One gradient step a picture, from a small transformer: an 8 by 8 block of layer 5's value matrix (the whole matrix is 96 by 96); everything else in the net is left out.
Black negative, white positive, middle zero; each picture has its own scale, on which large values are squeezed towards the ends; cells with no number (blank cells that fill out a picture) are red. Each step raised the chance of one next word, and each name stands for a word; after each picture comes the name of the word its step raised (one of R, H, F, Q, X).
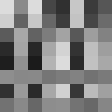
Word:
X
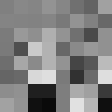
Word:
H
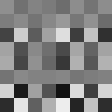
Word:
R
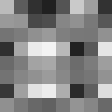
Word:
X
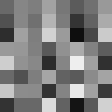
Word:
R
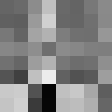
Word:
H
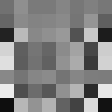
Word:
R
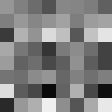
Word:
R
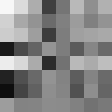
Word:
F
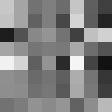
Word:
F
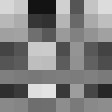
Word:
X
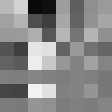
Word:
X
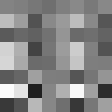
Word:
R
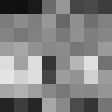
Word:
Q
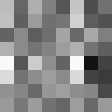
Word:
F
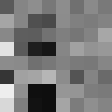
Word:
H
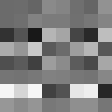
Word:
H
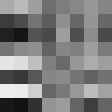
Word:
R
